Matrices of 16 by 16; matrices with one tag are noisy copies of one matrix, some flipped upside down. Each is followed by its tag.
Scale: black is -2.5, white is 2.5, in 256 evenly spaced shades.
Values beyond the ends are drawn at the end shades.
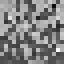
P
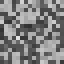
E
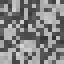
E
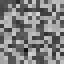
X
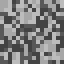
E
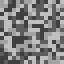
X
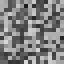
X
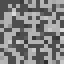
X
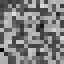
X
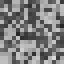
E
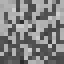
P
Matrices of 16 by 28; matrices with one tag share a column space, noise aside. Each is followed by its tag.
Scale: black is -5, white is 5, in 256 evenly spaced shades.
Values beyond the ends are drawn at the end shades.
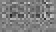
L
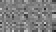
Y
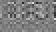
L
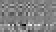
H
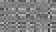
Y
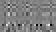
H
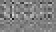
L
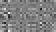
Y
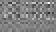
L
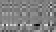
H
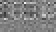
L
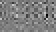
L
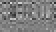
L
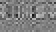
L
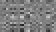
Y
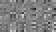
Y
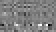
H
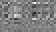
L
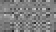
Y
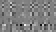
H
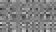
Y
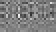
L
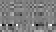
H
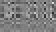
L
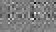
L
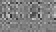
L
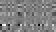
H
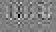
L
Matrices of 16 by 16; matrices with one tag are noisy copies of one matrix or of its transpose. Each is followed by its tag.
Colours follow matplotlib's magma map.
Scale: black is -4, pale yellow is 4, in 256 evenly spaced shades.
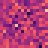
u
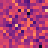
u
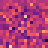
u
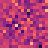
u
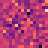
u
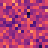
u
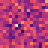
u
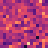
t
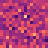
u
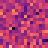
u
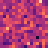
t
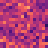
t
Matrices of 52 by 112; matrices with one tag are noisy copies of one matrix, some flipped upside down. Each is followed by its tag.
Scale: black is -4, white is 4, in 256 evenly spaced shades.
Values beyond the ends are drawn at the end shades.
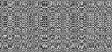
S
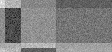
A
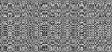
S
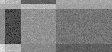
A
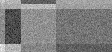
A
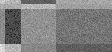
A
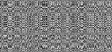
S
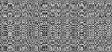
S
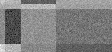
A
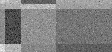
A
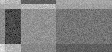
A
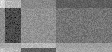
A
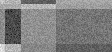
A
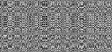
S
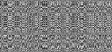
S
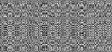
S
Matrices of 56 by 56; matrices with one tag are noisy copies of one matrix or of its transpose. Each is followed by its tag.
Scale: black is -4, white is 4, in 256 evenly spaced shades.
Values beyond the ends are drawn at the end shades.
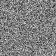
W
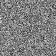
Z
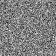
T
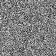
Z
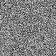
Z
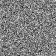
T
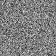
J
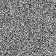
W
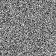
W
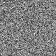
J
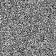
Z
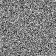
T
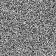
W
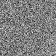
W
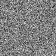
W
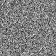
J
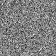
J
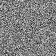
Z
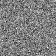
T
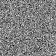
W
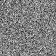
J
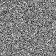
J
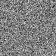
W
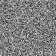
T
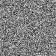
T
